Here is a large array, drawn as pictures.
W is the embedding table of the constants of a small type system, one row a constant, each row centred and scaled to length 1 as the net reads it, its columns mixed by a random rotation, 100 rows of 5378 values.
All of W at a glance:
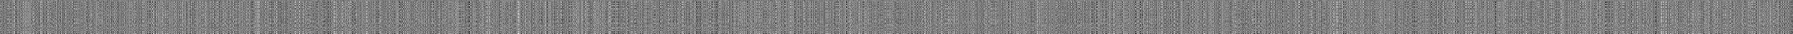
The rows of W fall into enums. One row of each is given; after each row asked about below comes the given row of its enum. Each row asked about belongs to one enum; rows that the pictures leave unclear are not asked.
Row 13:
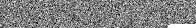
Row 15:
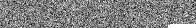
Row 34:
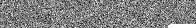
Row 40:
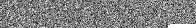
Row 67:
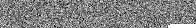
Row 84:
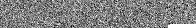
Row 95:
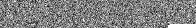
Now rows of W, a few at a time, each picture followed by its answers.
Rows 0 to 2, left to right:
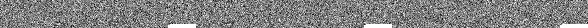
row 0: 84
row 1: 95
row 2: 34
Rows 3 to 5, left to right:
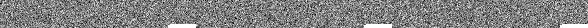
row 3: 34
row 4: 13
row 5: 40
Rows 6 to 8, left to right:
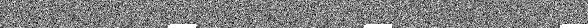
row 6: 13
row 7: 13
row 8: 40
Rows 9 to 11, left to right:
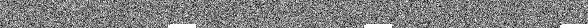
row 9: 15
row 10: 67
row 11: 95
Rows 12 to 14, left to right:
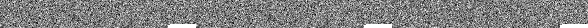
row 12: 13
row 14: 40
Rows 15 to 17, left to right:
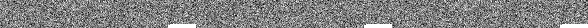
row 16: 67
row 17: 15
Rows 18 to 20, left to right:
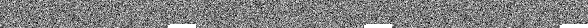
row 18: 13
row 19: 67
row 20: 13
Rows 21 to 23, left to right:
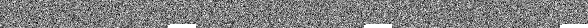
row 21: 13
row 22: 95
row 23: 40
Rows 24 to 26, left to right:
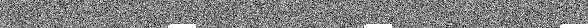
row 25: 67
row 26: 84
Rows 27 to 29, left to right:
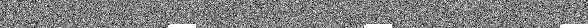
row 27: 95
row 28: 67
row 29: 15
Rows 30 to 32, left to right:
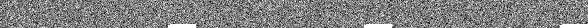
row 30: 40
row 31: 15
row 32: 13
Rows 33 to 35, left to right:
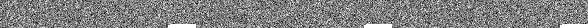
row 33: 40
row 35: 40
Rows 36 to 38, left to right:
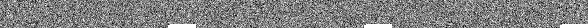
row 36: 95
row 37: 67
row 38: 84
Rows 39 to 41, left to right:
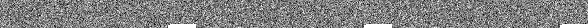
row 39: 67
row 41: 40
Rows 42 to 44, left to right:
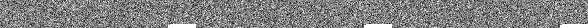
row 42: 15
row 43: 40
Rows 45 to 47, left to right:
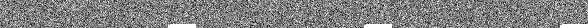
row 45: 15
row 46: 84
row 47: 40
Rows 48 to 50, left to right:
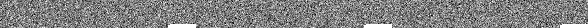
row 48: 40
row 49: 13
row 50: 67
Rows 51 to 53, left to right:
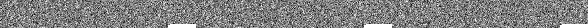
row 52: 40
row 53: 95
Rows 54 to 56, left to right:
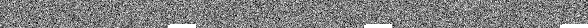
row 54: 13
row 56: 15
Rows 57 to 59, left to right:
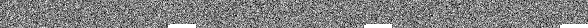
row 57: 40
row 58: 67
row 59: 67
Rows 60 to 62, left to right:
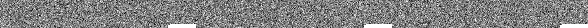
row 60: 67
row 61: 40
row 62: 95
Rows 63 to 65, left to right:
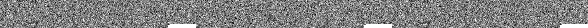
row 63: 95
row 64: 13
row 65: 95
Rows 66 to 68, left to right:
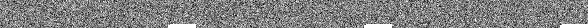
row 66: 15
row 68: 95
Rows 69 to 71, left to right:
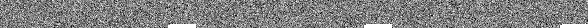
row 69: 84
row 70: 67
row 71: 67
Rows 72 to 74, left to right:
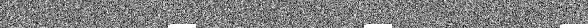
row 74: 84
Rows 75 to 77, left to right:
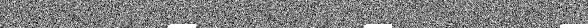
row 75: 13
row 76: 13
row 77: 84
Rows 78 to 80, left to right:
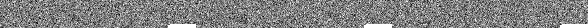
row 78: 13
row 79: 34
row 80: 95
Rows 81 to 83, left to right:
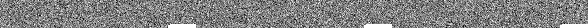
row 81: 67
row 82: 34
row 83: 84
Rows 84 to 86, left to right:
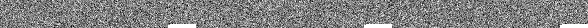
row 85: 15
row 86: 40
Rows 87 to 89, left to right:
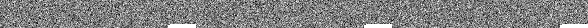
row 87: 13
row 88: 67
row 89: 40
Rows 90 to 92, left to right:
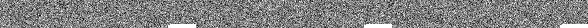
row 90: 67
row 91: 15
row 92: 34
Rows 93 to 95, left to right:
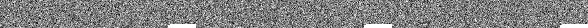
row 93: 13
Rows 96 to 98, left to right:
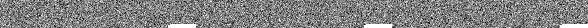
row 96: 67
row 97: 95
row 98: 13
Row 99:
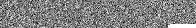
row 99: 40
